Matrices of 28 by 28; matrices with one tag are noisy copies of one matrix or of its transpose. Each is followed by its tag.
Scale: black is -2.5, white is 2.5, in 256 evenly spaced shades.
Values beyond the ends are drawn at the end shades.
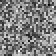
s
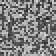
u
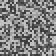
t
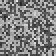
t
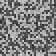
t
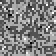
s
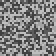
s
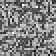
u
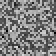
t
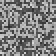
u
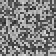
t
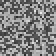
s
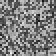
t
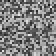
s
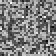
u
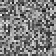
t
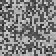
s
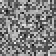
t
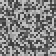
t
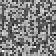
u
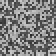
t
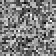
u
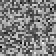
s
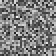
t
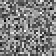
t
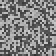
t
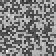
s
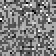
u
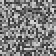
u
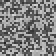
s
